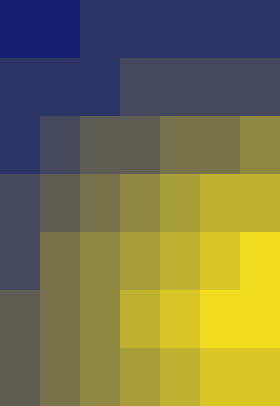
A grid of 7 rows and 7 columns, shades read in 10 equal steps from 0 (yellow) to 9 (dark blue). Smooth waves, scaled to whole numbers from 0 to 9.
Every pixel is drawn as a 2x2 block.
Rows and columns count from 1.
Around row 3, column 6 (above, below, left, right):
7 2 5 4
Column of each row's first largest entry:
1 1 1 1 1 1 1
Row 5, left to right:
7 5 4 3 2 1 0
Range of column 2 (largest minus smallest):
4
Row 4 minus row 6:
1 1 1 2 2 2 2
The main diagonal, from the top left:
9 8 6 4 2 0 1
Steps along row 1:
same down same same same same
